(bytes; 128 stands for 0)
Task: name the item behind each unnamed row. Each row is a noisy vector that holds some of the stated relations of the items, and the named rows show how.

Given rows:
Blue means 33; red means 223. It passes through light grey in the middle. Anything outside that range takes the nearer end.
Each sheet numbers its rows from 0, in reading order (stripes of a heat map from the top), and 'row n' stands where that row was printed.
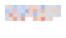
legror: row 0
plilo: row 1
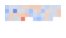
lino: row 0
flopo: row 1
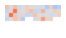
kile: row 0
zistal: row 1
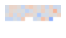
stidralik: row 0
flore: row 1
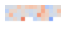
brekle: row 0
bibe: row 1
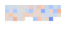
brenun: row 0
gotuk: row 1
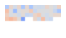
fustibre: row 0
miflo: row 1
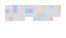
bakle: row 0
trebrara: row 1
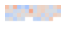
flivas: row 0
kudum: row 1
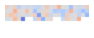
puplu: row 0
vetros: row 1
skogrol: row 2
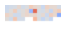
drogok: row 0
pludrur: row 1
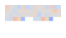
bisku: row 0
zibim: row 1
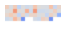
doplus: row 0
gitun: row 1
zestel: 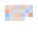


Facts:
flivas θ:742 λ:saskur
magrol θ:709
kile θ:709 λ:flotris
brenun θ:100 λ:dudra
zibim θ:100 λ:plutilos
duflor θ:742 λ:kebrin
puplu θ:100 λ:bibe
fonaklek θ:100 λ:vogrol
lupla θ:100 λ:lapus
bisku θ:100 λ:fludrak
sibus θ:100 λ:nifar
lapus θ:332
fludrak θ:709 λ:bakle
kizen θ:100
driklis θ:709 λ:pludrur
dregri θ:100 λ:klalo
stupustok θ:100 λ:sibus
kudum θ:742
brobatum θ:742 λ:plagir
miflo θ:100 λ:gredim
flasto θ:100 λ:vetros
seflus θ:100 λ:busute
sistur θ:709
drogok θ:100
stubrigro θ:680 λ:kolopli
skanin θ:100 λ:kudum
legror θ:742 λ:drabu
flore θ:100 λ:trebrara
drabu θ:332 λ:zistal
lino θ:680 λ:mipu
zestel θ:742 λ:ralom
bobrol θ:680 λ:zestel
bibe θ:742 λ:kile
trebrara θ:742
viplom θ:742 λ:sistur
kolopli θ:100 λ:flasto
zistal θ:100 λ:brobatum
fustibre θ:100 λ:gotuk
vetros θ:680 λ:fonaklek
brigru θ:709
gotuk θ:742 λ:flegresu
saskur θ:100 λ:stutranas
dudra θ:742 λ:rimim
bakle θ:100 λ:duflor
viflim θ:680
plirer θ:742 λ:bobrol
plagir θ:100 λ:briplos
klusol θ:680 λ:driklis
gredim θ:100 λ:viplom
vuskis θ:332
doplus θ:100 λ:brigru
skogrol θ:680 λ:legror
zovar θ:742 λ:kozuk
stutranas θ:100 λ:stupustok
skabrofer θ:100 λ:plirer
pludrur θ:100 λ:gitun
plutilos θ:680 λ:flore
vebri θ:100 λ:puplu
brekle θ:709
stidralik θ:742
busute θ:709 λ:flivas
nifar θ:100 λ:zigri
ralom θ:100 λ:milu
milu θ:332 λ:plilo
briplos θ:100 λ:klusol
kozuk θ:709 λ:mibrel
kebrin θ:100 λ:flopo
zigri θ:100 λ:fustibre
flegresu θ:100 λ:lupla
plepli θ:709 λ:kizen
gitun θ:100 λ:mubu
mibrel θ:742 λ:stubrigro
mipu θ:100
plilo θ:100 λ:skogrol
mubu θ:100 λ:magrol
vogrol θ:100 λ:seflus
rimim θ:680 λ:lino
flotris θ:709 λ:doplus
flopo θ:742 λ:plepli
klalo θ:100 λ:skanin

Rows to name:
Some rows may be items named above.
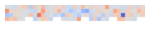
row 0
ralom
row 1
kile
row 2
milu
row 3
kozuk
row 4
fonaklek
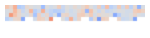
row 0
bibe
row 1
skogrol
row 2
mipu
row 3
klusol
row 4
saskur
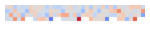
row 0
legror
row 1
lupla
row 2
brobatum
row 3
zigri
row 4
driklis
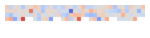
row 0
busute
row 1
kebrin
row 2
rimim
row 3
bobrol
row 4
fludrak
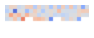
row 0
dudra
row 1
fustibre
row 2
saskur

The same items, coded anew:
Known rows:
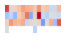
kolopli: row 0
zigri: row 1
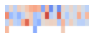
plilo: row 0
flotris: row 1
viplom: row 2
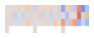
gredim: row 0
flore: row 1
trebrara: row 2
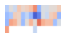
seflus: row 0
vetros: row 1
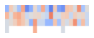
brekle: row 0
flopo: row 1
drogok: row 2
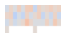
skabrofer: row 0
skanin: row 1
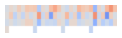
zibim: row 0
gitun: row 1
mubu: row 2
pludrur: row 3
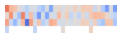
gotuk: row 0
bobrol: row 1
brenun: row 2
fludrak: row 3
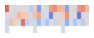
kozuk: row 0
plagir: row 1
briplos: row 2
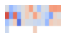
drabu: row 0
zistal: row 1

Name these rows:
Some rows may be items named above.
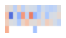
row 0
zestel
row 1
lino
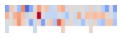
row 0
sistur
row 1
nifar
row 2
zovar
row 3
fludrak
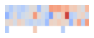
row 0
lino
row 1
zistal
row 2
flegresu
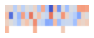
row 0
zestel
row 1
duflor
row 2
zistal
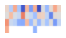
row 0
duflor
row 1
klusol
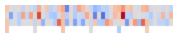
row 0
plirer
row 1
sibus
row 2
brobatum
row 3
skogrol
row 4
fustibre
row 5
dudra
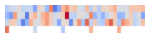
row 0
flivas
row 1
magrol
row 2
fustibre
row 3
plilo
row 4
vogrol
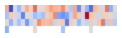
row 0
klusol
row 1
flasto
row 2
bibe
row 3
mipu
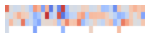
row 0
kozuk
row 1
kile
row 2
stubrigro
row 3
plepli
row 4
fonaklek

